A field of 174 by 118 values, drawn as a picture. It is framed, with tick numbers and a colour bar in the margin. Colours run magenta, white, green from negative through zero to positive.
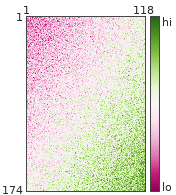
Ninth with the lowest average: top left. Ninth with the highest average: bottom right. Odd rows or columns: none. Mirror symmetry: none. Histogram: bell-shaped. Stripes: none. Grain: fine. Slope: up to the bottom right.
